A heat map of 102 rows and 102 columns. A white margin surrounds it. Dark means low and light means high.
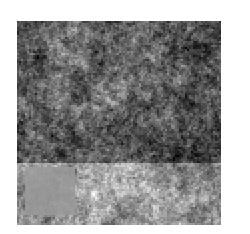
An odd patch, calmer than its surroundings, sits in the bottom left. The bottom middle is the ninth with the highest average. The bottom part is higher, past a seam about 70% of the way down. Overall the values sit about 40% of the way up the scale. The bottom left is the smoothest part.
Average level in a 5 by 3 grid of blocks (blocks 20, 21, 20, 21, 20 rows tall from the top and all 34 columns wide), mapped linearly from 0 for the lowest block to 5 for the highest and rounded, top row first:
110
121
110
331
454
